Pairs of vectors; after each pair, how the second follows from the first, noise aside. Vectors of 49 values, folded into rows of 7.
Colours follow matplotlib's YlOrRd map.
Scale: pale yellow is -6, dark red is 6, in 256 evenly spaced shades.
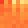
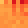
negated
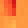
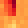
scaled up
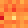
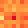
negated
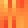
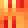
scaled up
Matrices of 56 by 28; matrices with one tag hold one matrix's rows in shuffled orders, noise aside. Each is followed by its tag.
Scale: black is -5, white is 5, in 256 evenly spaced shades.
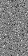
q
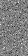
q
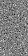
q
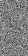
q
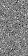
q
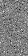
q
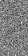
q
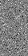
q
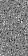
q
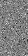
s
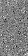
s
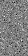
q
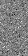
q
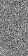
q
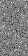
q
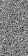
q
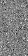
s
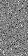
q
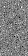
q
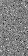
s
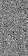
s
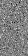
q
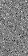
q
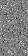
s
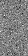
q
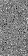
s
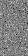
s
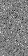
q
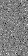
s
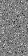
q
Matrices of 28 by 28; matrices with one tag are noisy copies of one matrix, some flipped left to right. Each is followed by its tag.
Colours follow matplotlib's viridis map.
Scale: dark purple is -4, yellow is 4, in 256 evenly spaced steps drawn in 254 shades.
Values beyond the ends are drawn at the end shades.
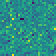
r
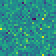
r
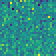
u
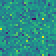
r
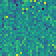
u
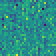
u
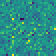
r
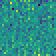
u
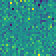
u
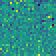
u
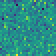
u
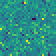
r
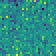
u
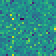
r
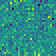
u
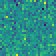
u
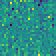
u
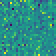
u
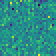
u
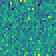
u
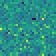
r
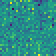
u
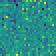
u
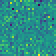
u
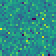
r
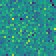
r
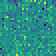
u
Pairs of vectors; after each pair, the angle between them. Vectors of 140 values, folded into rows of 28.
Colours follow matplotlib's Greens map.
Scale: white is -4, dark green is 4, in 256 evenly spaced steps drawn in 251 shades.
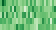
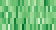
orthogonal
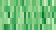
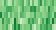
orthogonal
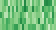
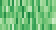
orthogonal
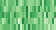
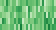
nearly opposite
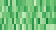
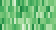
partly aligned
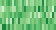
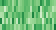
partly aligned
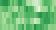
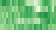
nearly parallel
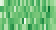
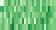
nearly parallel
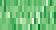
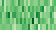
nearly opposite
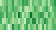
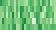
partly opposed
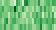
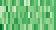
partly opposed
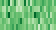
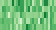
partly opposed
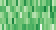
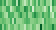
nearly opposite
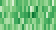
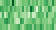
nearly opposite
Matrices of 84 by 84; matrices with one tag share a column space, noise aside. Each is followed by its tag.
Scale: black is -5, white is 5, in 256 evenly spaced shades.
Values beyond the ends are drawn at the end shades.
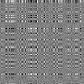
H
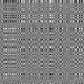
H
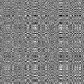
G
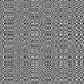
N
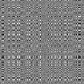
N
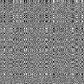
H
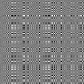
G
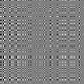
N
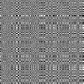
G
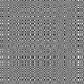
N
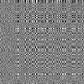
H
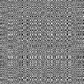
N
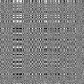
H
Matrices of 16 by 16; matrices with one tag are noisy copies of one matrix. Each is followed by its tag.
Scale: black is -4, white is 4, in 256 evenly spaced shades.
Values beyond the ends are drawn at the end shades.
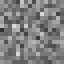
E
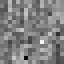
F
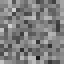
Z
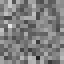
Z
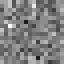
Z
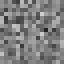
E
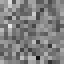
Z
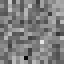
F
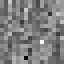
F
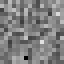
F
